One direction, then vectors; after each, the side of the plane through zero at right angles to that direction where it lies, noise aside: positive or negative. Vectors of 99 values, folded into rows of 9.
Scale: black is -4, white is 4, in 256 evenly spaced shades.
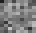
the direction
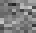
negative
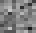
positive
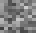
negative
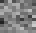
positive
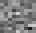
positive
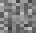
negative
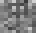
negative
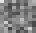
negative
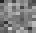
positive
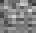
positive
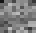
positive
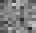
positive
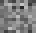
positive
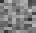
positive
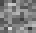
positive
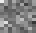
negative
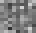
negative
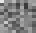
negative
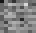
positive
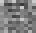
negative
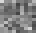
negative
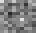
negative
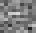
positive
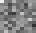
negative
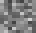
negative
